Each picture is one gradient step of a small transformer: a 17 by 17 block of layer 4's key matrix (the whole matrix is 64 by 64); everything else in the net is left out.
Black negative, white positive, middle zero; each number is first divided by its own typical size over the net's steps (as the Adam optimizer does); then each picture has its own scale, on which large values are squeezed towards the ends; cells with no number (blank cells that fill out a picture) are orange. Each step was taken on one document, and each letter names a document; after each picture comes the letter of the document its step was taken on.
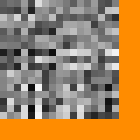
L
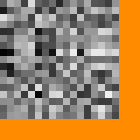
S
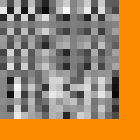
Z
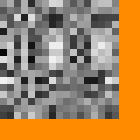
S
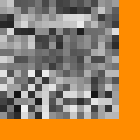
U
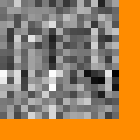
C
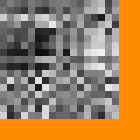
L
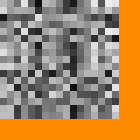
S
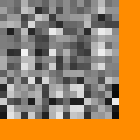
L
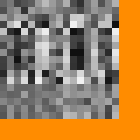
L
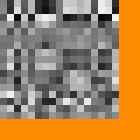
Z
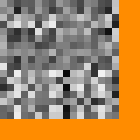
U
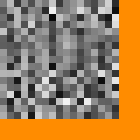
Z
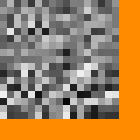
S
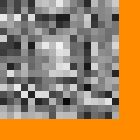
S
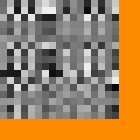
Z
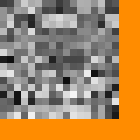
U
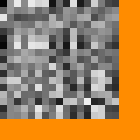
C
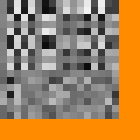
Z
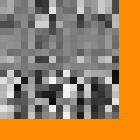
U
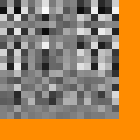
Z
